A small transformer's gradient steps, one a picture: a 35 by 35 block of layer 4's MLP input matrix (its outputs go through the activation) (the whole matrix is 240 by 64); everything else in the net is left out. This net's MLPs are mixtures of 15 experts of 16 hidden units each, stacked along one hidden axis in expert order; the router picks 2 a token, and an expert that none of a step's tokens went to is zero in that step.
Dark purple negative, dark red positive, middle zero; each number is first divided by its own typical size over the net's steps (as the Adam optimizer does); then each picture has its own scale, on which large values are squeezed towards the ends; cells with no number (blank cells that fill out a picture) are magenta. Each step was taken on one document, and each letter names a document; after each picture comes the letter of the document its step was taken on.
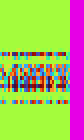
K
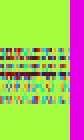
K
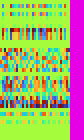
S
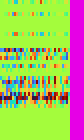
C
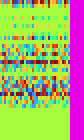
S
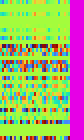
S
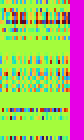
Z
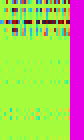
Z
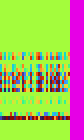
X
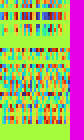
X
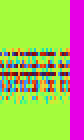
K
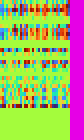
S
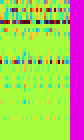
Z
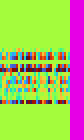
K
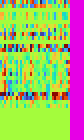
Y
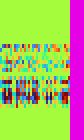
C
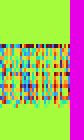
Y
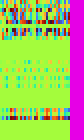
Z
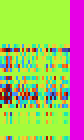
C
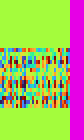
Y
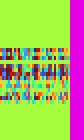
K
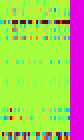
Z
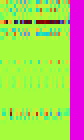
Z
